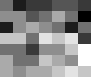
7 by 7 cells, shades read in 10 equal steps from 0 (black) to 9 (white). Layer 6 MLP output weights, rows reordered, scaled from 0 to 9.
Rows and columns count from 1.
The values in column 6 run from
1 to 8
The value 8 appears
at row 4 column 4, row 4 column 6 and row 7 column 6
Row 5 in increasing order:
2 4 4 5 5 7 9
